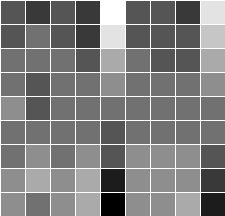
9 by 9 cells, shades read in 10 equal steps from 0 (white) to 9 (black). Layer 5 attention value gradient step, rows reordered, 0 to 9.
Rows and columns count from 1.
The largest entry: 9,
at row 9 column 5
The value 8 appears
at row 8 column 5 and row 9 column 9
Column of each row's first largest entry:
2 4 4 2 2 5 5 5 5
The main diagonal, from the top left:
6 5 5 5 5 5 4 4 8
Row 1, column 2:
7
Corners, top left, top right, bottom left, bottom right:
6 1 4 8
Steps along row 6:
same same same up down same same same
